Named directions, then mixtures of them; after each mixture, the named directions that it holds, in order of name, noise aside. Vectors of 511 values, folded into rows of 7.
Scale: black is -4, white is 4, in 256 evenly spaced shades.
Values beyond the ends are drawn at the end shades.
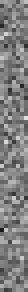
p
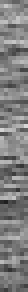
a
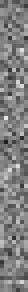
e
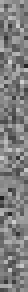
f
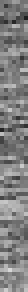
a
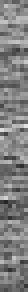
a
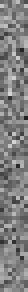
e, p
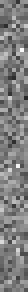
e, p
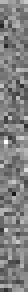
e, f, p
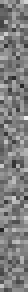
p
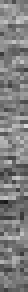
a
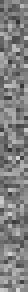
a, e, f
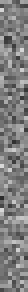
e, f, p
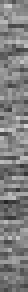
a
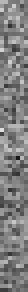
a, f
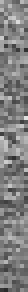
a, f, p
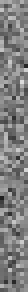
f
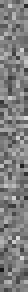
a, e, p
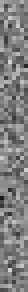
f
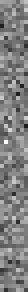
e, p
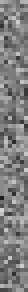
f, p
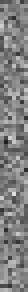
f, p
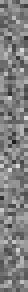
e, f, p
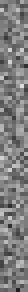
e, f
